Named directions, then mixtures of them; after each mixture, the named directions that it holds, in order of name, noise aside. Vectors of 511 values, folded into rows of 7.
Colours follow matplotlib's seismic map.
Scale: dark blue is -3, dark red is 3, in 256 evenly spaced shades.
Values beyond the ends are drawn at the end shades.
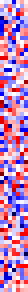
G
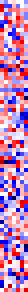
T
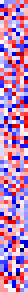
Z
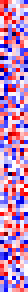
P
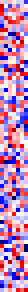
P, T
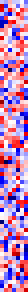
G, T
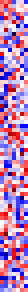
G, P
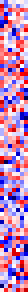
G, T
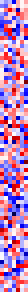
G, Z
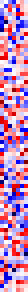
G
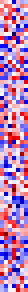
G, P, Z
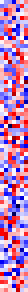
G, Z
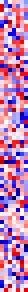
T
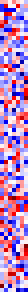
G, T, Z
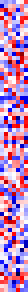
Z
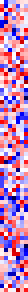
G, T, Z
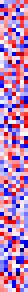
Z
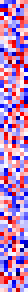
Z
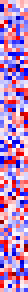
T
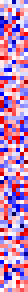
G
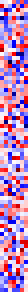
Z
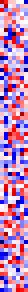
P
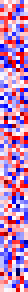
P, Z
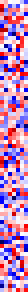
P, T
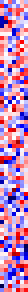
G, T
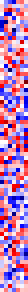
G, T, Z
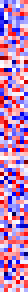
G, P
